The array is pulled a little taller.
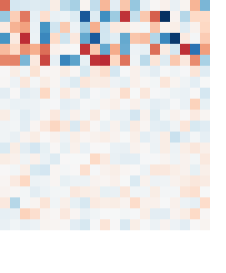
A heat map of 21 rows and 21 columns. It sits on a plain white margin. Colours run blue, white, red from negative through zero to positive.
Mirror symmetry: none. Seam: horizontal, 30% of the way down, the bottom part calmer. Stripes: none. Histogram: heavy tails on both sides. Grain: fine.
